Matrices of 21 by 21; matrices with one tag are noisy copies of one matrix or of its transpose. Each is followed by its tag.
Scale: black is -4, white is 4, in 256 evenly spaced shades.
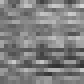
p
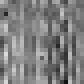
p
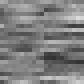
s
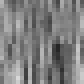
s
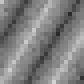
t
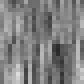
s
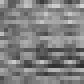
p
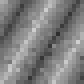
t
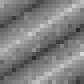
t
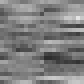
s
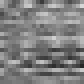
p
